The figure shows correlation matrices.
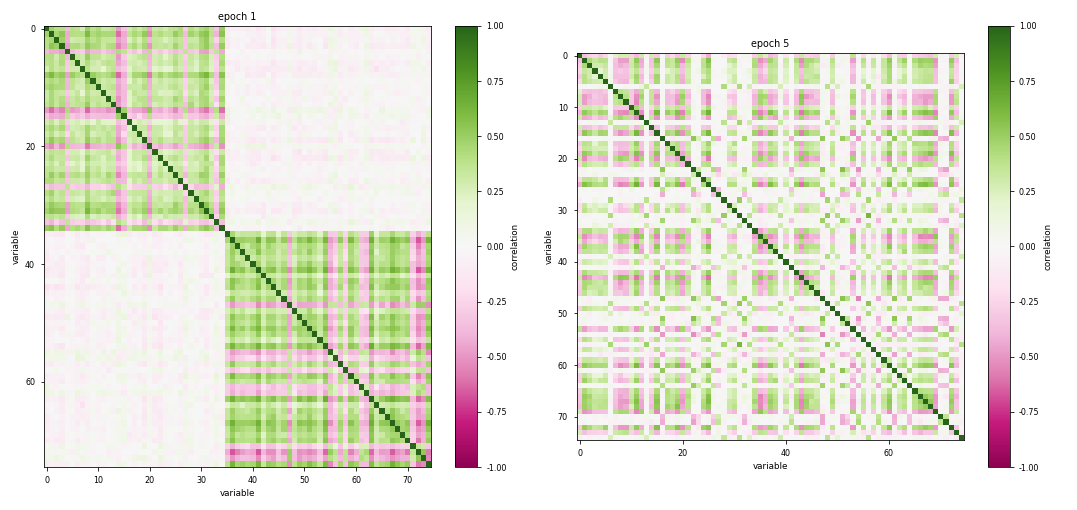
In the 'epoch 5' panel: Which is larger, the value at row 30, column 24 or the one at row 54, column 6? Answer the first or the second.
the first
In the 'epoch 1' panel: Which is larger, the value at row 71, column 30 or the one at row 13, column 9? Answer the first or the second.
the second
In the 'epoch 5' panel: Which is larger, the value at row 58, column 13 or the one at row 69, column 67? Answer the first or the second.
the first
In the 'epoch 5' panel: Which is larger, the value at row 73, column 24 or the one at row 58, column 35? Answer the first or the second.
the second
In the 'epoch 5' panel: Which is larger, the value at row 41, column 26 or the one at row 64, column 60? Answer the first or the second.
the second
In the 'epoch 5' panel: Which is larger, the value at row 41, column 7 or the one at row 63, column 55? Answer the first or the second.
the second
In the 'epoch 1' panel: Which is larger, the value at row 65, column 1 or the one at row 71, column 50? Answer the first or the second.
the first
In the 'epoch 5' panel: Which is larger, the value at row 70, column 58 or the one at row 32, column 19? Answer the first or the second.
the first
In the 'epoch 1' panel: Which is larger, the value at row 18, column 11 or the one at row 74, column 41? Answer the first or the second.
the second
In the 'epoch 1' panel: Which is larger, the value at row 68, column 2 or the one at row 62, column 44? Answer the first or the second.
the first
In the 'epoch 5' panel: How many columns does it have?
75
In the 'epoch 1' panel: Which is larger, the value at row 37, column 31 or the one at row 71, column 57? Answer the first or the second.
the first
